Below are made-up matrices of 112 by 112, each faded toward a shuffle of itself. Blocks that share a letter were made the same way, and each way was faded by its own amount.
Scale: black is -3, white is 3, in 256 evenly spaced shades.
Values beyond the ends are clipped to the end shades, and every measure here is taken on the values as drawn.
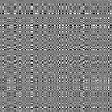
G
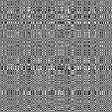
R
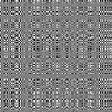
R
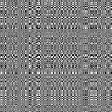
R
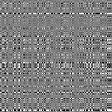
G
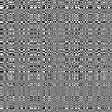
G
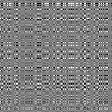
G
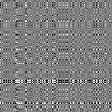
G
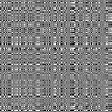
G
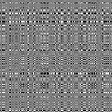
G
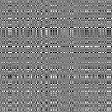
G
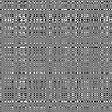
G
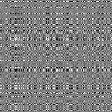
G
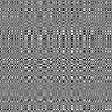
G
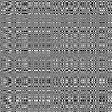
G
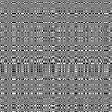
G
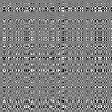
G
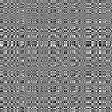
R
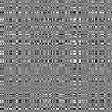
G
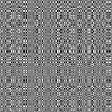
R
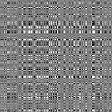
R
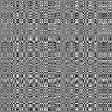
R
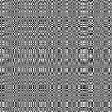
R
